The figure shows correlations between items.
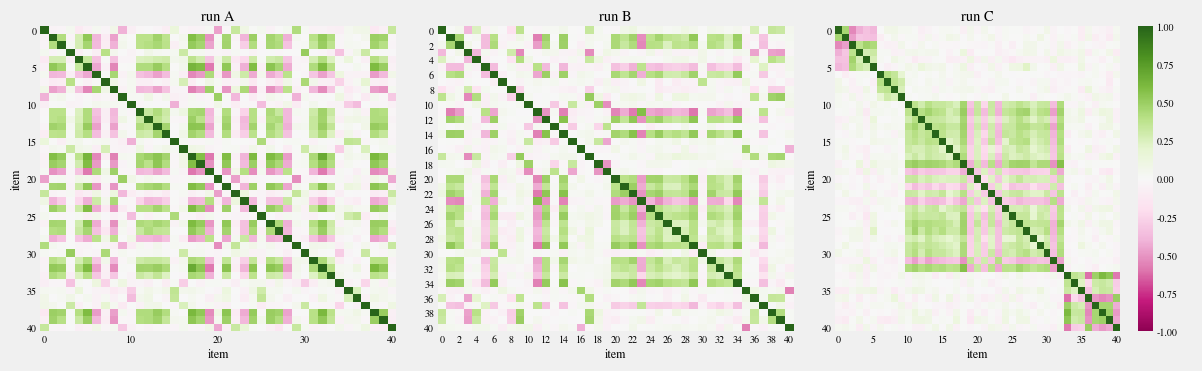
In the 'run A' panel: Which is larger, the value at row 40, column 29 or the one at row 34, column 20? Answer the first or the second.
the first
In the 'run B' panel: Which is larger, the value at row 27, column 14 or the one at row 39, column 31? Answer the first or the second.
the first
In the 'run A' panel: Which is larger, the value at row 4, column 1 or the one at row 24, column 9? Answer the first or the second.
the first
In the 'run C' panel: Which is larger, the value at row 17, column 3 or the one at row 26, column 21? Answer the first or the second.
the first
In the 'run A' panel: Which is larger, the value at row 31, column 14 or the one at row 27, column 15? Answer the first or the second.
the first
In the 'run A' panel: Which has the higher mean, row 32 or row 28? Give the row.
32
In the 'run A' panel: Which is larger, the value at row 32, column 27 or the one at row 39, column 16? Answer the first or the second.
the first
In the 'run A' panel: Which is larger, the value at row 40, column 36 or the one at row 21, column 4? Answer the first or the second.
the second
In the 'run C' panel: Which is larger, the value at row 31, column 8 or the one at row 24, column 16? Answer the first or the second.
the second
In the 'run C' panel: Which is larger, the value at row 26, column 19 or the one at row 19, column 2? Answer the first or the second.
the second
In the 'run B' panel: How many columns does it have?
41
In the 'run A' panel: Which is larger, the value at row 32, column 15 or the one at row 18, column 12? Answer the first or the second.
the second
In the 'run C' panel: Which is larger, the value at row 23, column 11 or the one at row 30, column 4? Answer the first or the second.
the second
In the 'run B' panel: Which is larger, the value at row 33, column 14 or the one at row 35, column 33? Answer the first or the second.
the first
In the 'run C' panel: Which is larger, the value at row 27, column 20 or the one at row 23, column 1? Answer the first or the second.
the first
